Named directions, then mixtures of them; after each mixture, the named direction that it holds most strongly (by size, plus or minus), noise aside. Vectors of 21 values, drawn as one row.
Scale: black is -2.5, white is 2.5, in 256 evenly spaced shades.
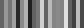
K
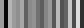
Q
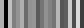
Q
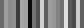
K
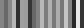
K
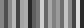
K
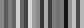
K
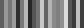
K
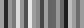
K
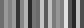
K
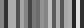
Q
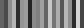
K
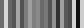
Q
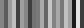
K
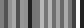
K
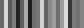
K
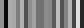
Q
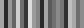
K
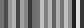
K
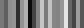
K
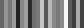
K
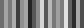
K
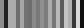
Q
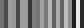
K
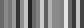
K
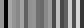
Q
